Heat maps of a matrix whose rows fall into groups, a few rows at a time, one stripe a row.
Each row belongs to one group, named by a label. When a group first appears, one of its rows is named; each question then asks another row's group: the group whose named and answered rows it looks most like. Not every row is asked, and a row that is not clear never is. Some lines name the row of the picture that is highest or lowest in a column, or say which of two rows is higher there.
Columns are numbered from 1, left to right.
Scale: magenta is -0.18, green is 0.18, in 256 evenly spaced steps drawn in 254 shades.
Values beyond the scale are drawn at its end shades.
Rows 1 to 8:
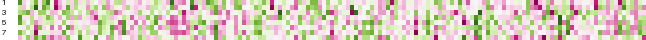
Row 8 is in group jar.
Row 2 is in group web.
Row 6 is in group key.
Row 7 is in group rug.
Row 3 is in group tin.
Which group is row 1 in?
web
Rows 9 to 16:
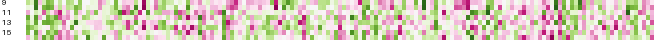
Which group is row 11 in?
key
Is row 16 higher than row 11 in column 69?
Yes
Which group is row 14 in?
rug
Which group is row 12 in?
jar
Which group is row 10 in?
tin
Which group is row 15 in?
jar
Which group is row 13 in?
tin
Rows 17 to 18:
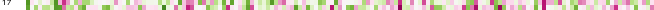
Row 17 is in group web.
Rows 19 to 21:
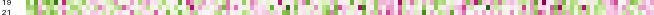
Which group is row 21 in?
tin
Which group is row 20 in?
tin
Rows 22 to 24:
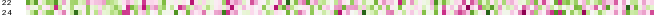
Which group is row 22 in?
tin
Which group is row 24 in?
tin
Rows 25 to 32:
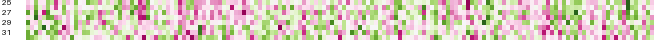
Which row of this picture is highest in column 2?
32
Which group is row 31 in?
jar
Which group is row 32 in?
rug
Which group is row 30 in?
web
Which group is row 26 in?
key
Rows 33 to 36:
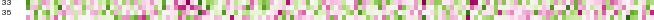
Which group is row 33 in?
rug
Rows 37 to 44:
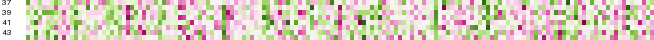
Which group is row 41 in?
tin
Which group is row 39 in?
tin
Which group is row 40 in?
rug
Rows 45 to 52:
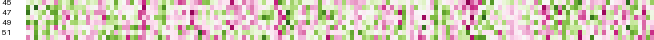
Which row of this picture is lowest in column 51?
49
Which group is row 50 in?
key
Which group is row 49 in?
tin
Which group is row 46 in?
tin
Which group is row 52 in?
key
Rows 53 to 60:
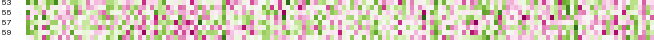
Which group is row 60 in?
key
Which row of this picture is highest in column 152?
56
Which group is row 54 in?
key
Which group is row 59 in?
rug
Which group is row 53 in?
tin
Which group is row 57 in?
rug
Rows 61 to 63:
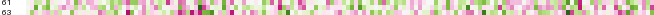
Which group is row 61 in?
key
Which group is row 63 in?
rug
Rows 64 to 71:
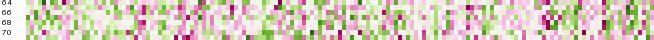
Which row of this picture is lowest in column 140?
70
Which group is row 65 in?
rug
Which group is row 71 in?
jar
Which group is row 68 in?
web
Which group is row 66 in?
key
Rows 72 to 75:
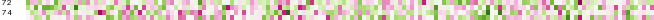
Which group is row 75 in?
key
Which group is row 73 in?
tin
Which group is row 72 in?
web
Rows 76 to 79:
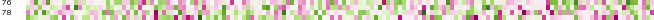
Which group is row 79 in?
rug
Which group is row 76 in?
key
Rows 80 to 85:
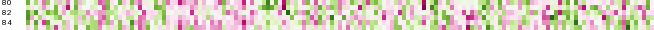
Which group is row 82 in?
tin
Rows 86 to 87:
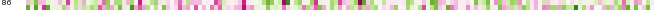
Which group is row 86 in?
jar
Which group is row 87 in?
jar
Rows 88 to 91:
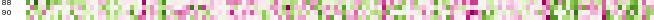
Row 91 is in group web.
